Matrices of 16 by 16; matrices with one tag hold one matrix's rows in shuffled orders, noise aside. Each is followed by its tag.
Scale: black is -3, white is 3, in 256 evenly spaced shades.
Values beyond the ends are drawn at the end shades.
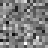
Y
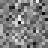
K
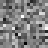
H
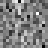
K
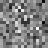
K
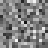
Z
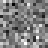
Y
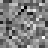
Z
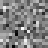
Y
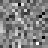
K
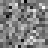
Z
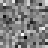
H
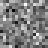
Y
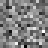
Z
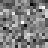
H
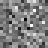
Z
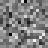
Z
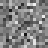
Z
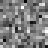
H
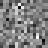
K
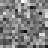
H
